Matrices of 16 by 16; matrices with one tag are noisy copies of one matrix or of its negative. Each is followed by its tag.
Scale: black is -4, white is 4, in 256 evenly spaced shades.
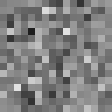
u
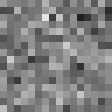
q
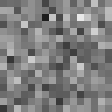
q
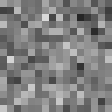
q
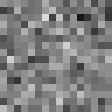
q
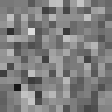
u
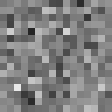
u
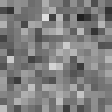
q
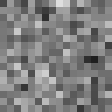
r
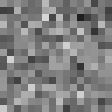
q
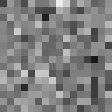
r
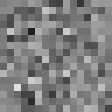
u
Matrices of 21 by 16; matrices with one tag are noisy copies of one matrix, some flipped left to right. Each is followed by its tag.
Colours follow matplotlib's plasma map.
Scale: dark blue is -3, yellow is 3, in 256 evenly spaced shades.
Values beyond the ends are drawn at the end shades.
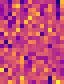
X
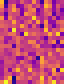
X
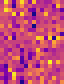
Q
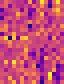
Q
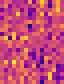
Q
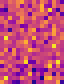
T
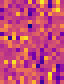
Q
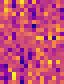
Q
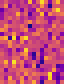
Q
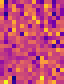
X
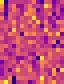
X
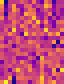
X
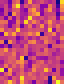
X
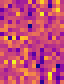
Q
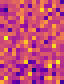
T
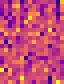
X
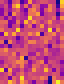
X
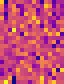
X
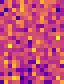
T
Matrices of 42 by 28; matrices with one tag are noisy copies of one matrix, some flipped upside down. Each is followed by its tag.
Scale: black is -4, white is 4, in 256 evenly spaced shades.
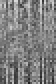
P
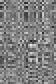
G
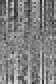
P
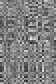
G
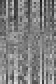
P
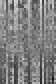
P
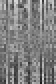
P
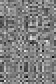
G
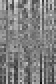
P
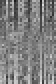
P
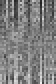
P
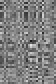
G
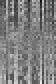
P
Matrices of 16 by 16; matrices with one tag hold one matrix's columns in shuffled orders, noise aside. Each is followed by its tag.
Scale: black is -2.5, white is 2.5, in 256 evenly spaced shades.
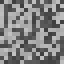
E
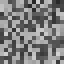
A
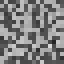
E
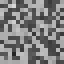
A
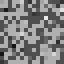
A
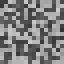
A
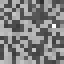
A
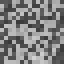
A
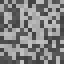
E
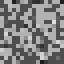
E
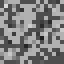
E
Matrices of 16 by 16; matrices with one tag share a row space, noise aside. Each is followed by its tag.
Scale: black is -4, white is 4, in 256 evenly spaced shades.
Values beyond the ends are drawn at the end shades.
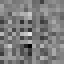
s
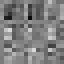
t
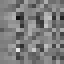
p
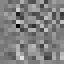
p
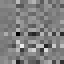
p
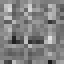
t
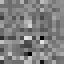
s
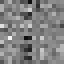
s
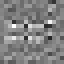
t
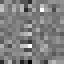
s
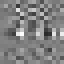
p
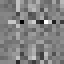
p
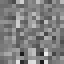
p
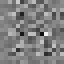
p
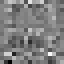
t
